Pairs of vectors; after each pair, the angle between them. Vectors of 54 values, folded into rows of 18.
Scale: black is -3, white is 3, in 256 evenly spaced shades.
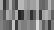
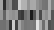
nearly parallel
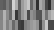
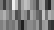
nearly parallel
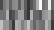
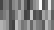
nearly parallel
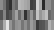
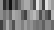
partly aligned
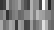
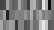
nearly parallel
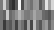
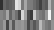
orthogonal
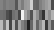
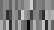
nearly parallel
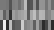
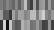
nearly parallel
